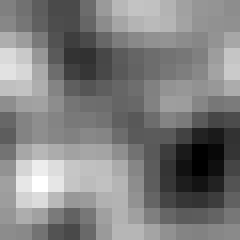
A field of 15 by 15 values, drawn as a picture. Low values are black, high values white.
The bottom left is the ninth with the highest average. Neither half mirrors the other. The bottom right is the ninth with the lowest average. Overall the values sit about 50% of the way up the scale. No single row or column stands out from its neighbours.
